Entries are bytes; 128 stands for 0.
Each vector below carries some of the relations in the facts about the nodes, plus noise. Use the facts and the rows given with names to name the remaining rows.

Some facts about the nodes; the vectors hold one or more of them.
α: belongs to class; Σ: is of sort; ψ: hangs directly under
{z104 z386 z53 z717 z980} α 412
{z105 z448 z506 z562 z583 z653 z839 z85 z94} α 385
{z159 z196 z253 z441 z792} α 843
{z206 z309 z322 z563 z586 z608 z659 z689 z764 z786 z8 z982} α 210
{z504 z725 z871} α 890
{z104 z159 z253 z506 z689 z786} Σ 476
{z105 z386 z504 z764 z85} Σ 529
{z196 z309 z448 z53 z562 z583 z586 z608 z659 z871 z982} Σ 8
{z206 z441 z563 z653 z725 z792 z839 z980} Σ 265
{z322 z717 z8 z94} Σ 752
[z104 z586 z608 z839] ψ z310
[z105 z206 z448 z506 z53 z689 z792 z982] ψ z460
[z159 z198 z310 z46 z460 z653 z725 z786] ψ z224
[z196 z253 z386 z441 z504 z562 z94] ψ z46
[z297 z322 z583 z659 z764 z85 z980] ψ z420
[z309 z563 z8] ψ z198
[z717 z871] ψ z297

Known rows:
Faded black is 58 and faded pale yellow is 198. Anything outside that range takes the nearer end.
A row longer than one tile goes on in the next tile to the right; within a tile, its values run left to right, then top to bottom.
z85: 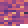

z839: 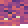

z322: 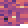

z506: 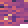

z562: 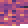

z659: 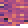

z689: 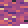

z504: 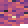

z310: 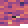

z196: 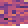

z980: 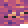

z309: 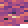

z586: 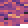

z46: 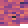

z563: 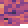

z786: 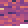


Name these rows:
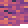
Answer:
z206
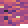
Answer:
z725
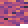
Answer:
z253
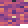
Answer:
z982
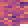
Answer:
z460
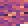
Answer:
z583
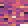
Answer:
z764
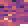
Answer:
z448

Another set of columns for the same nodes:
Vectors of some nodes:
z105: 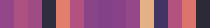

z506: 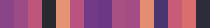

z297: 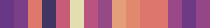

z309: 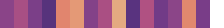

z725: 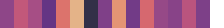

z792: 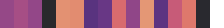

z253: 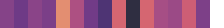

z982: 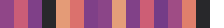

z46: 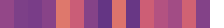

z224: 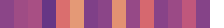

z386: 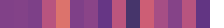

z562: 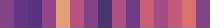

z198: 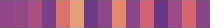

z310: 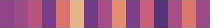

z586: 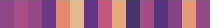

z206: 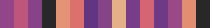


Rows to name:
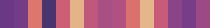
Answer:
z85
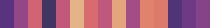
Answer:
z764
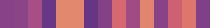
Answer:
z653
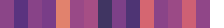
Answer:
z94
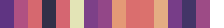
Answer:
z871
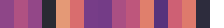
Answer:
z448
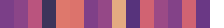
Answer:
z786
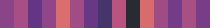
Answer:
z504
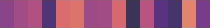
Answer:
z8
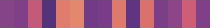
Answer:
z159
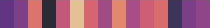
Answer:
z322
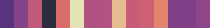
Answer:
z659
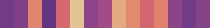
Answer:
z980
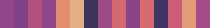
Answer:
z839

